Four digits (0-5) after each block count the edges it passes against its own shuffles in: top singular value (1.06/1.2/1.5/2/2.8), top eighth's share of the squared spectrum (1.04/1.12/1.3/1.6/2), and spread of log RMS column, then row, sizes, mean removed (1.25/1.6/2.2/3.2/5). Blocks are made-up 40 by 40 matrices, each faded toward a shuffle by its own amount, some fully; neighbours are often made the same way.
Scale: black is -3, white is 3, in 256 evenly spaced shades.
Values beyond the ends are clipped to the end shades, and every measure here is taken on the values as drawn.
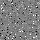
1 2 0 0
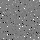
0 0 0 0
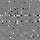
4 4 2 1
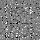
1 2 2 2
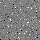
0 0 0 0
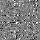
2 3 2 2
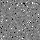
1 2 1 1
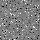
0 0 0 0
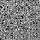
3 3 1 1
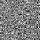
3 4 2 2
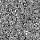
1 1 0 0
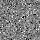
1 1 0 0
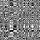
4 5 3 3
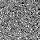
2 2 0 0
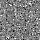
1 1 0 0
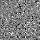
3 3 1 1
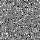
2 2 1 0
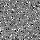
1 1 0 0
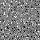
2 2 0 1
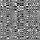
4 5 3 3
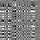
4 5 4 3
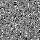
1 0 1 0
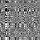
4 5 3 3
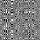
4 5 3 3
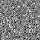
3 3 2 1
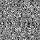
3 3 1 1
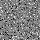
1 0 0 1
